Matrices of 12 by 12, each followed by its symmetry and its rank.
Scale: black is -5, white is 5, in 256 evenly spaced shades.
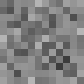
symmetric, full rank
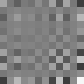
symmetric, rank one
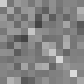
symmetric, full rank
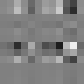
neither, rank one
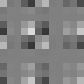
symmetric, rank one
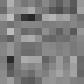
neither, rank two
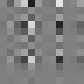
neither, rank one
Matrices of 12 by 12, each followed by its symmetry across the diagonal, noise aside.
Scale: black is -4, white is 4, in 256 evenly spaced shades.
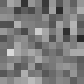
neither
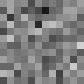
neither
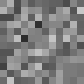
symmetric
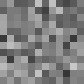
antisymmetric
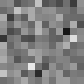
antisymmetric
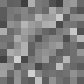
symmetric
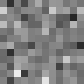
antisymmetric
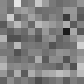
neither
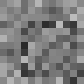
symmetric
